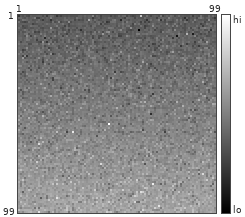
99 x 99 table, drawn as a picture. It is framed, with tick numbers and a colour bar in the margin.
The values follow a bell shape. The grain is fine, like static. There are no regular stripes. No row or column stands out. Values rise toward the bottom.
